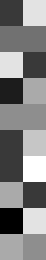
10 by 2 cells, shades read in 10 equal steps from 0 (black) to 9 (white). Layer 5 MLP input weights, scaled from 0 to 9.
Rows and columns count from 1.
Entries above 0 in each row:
2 2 2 2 2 2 2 2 1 2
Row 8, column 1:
6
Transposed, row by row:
2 4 8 1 5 2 2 6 0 6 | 8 4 2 6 5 7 9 2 8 5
